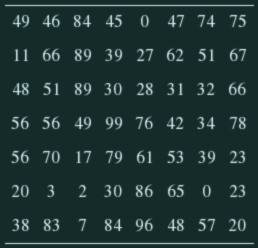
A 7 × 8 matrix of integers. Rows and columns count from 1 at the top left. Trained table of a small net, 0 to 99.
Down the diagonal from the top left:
49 66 89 99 61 65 57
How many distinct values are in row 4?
7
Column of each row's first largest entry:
3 3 3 4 4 5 5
